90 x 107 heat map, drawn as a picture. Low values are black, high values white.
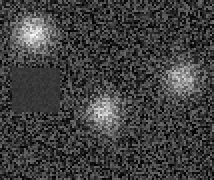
There are three bumps. No row or column stands out. The ninth with the highest average is the top left. An odd patch, calmer than its surroundings, sits in the middle left.
